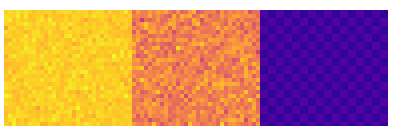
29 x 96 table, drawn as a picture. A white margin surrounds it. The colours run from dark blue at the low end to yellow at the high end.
It is made of 1 by 3 panels. Panel 1,1: very high, fine-grained, faint in contrast. Panel 1,2: high, fine-grained. Panel 1,3: very low, checkered, faint in contrast.
